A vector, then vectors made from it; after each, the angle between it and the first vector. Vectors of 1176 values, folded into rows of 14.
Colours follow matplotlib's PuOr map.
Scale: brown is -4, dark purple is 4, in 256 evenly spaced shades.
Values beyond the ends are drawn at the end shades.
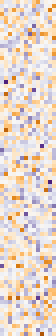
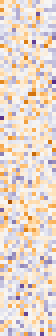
partly opposed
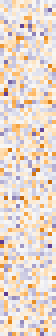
partly opposed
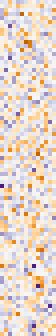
partly opposed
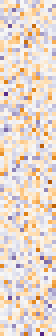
nearly opposite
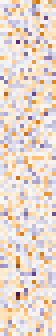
partly aligned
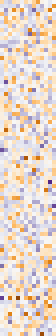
nearly parallel
